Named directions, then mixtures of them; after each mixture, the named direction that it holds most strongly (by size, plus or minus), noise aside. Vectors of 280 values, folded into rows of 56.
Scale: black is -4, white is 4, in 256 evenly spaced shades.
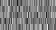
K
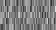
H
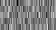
K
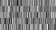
K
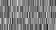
K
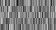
H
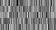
K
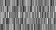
H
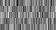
H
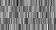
K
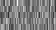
H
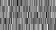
K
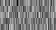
H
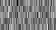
K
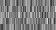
H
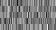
K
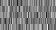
K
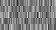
K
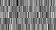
K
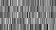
K
